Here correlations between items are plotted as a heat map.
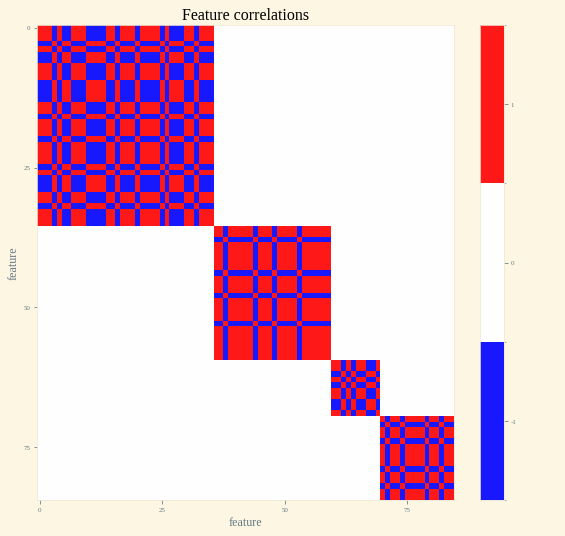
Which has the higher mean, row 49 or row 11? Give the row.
49
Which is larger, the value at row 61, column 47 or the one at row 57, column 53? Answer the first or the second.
the first
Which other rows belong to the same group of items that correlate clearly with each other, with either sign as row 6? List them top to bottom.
0, 1, 2, 3, 4, 5, 7, 8, 9, 10, 11, 12, 13, 14, 15, 16, 17, 18, 19, 20, 21, 22, 23, 24, 25, 26, 27, 28, 29, 30, 31, 32, 33, 34, 35
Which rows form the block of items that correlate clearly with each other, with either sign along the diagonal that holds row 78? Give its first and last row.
70 to 84
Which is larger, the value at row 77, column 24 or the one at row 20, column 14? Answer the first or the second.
the first
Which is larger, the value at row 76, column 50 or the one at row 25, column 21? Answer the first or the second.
the first
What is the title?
Feature correlations
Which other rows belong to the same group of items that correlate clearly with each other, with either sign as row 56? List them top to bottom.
36, 37, 38, 39, 40, 41, 42, 43, 44, 45, 46, 47, 48, 49, 50, 51, 52, 53, 54, 55, 57, 58, 59
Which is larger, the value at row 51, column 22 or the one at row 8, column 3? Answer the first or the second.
the first
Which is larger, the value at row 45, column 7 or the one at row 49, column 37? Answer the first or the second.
the second
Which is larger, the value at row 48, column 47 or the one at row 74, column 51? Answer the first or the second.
the second
